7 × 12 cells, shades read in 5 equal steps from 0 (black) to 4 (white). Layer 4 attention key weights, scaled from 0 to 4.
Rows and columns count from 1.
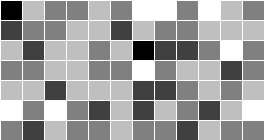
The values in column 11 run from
1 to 4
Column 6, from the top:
2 1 3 2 3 3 3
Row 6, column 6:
3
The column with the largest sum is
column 10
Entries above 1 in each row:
11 10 8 11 9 9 10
